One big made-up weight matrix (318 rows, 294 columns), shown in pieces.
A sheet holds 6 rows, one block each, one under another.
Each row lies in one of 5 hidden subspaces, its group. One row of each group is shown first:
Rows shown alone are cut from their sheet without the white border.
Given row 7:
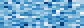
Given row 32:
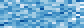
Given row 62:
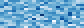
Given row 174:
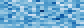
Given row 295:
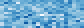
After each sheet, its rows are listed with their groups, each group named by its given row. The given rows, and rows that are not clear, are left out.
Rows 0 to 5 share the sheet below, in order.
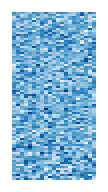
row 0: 32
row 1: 32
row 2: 62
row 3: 295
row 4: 32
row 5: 62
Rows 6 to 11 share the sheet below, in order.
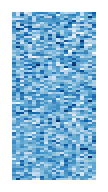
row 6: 7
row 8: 174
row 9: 7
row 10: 62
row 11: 7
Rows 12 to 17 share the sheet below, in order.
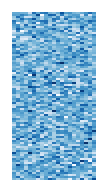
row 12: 174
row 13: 174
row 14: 295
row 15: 62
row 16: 32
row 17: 62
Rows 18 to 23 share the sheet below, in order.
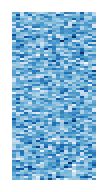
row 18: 7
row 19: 174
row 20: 32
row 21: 7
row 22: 295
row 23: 7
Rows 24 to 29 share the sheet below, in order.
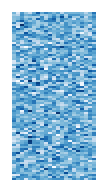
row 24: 7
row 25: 32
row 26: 174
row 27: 62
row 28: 295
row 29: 62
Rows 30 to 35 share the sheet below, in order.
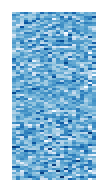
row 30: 62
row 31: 32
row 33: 295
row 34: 62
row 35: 174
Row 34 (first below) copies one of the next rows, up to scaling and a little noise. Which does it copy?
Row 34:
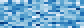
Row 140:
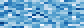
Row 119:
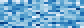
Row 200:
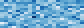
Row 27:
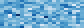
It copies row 119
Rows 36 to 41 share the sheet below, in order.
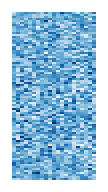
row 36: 174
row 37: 295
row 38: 7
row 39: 7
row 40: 7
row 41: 32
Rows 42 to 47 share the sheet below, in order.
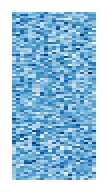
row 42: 32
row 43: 174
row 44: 7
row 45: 7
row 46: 32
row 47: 62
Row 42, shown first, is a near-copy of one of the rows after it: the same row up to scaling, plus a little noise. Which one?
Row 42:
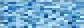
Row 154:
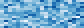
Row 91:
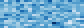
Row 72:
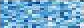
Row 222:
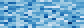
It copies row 222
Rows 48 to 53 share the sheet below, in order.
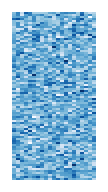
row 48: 7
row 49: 62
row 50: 295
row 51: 32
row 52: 295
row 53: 7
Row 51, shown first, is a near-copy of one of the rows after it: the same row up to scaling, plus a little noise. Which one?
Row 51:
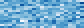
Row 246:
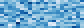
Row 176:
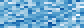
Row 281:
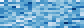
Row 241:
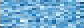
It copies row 241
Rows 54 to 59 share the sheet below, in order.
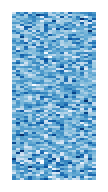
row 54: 62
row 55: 295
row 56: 7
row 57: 62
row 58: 174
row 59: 174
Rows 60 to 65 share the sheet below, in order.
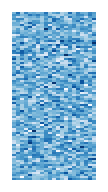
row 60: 62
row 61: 174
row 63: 62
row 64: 295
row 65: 32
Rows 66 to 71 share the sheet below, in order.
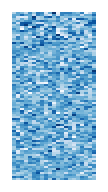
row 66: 174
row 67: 32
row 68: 174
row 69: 62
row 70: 7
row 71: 32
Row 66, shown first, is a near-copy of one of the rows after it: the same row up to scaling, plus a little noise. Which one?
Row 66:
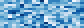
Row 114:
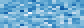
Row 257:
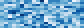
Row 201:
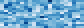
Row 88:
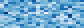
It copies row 257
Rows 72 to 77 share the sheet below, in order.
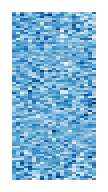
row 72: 32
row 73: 32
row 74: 32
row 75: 32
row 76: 62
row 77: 7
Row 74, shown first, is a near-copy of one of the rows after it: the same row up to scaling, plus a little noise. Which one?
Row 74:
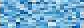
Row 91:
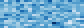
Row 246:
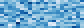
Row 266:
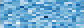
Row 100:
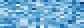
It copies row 246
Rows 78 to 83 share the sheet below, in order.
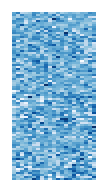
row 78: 62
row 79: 32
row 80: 62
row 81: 32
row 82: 32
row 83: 7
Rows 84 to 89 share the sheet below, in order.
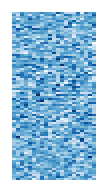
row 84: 7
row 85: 174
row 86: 7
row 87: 32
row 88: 174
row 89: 7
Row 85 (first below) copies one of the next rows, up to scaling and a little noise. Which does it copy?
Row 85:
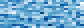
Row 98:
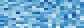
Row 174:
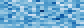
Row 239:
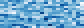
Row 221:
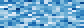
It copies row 239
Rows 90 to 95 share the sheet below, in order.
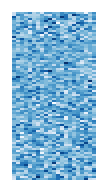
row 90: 174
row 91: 32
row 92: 32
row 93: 62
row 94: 7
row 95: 174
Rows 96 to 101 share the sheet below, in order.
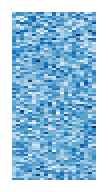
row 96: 174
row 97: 32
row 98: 174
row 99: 62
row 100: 32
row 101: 295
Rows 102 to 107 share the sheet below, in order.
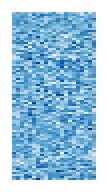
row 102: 32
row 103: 295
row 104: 295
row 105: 295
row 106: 7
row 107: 174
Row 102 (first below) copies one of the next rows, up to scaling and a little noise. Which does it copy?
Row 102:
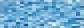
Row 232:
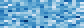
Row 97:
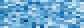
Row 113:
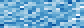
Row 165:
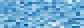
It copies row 165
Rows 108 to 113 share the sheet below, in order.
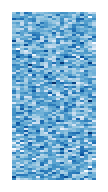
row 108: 7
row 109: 174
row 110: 295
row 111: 7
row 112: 174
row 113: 32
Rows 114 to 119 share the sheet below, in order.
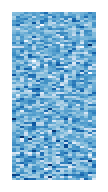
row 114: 174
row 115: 7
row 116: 7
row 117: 62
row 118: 62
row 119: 62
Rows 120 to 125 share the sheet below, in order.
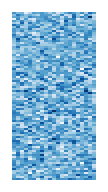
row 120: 7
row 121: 32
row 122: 174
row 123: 295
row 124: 295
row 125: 32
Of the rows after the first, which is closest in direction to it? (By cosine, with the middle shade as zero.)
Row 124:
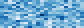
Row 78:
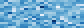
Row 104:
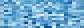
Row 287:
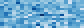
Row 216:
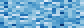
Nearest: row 287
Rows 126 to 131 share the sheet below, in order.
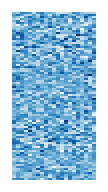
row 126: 174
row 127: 62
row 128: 174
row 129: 174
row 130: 295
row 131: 295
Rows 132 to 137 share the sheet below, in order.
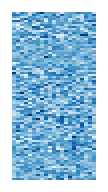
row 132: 174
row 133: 62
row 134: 32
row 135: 295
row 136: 7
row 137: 295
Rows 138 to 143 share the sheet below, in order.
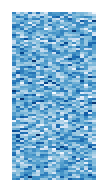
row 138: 62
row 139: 174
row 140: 62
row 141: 32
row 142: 174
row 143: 174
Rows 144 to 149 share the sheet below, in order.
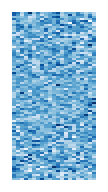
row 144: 62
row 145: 7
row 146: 32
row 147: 32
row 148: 7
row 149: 295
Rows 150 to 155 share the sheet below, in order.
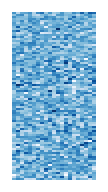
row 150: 32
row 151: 62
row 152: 7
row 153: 295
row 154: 32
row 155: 62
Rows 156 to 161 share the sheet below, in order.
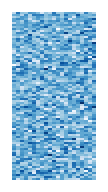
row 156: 32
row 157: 32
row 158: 174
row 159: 174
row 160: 295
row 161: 32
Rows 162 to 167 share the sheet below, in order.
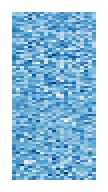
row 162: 295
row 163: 295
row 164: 295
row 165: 32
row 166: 62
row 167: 62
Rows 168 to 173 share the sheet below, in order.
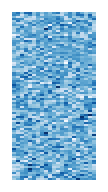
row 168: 62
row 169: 62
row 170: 295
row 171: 32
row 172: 174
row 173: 295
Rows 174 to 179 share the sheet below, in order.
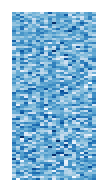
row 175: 174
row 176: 32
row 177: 295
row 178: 62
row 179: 7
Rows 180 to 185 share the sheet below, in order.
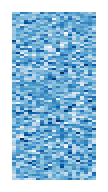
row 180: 62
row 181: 174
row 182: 174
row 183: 7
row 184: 62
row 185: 62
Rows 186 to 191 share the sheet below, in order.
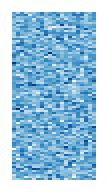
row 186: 295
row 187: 62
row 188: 7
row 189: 174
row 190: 32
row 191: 7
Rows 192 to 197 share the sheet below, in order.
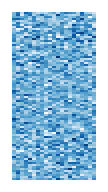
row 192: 7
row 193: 32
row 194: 62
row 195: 62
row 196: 174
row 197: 295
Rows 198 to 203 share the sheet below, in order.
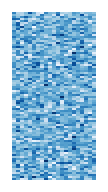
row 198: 174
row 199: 7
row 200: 62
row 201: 174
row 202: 7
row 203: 174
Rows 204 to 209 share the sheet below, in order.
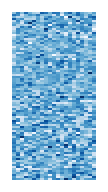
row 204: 62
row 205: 295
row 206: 7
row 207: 32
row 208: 62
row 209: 7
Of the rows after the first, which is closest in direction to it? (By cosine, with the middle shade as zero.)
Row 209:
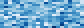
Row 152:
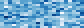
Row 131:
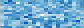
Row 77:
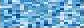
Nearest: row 131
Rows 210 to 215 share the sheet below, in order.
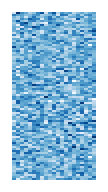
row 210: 174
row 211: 7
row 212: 7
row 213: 174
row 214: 62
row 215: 7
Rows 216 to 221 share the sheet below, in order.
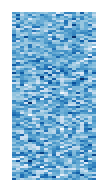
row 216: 7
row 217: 32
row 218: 174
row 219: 295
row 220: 7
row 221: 174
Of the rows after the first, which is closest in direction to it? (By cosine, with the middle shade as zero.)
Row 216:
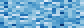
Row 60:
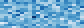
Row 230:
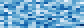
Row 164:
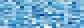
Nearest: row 164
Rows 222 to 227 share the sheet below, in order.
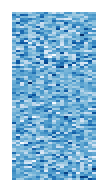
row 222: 32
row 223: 295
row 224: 62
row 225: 32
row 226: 174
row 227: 62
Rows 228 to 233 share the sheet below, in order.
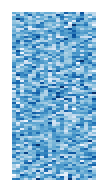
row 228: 7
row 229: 7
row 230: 174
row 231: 7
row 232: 32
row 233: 62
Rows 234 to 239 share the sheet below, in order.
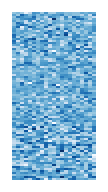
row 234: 62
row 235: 174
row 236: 62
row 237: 174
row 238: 295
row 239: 174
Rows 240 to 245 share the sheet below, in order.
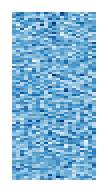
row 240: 174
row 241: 32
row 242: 62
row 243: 174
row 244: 62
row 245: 7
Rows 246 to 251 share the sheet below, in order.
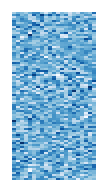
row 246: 32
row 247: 62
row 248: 62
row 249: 32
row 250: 174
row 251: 295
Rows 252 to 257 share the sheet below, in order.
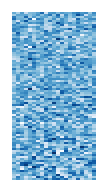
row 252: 295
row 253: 295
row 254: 32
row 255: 174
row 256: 295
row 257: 174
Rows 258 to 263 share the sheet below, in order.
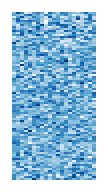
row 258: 174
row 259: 174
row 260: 32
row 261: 32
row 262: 295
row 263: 7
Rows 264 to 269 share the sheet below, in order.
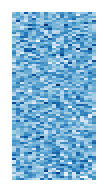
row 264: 295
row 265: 62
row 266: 32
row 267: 62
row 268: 174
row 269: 62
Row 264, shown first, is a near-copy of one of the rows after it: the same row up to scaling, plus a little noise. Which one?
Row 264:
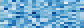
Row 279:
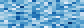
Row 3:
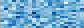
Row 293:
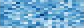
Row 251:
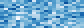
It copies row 3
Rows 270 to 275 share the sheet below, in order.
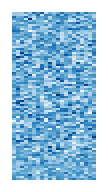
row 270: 295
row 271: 7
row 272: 295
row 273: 174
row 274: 7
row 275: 32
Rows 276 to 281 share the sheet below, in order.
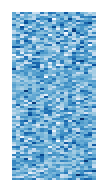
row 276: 62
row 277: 7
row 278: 174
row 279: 295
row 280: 62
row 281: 32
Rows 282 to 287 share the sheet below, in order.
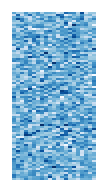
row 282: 7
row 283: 295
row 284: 32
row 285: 174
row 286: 62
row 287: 295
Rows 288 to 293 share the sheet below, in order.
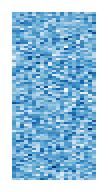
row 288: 174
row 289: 295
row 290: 62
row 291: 7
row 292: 7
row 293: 295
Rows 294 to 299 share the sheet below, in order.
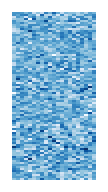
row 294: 295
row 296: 32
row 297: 32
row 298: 62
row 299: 295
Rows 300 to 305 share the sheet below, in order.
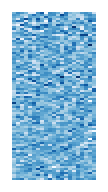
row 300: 174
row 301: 7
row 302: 62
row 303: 7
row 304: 32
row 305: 295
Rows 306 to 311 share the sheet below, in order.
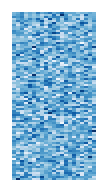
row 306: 174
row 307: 32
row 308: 295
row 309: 295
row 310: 32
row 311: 7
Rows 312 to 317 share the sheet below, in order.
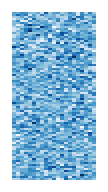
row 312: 295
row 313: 174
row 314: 62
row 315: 7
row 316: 174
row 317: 295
